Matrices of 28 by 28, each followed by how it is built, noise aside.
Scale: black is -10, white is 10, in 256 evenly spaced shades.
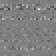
uneven rows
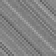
Toeplitz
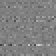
uneven rows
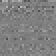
uneven rows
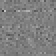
uneven rows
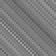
Toeplitz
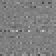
uneven rows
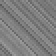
Toeplitz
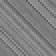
Toeplitz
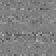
uneven rows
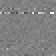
uneven rows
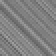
Toeplitz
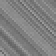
Toeplitz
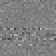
uneven rows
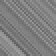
Toeplitz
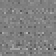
uneven rows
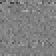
uneven rows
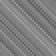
Toeplitz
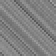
Toeplitz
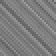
Toeplitz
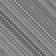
Toeplitz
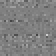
uneven rows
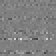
uneven rows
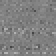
uneven rows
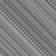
Toeplitz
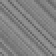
Toeplitz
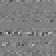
uneven rows
